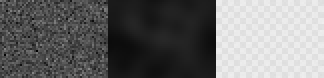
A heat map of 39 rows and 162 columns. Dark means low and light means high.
It is made of 1 by 3 panels. Panel 1,1: low, fine-grained. Panel 1,2: very low, smooth, faint in contrast. Panel 1,3: very high, checkered, faint in contrast.
